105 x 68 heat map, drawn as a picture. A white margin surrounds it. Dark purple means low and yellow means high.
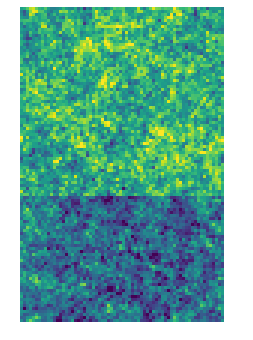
Stripes: none. Grain: blotchy. Seam: horizontal, 60% of the way down, the top part higher. Average level on the scale: 50%.
